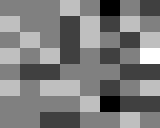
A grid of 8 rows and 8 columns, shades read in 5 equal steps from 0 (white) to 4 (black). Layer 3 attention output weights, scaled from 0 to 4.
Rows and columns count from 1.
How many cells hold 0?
1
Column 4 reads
1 3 3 3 2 1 2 3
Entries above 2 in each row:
2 2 2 2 4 1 3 2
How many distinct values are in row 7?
4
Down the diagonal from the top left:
2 2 2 3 2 3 3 2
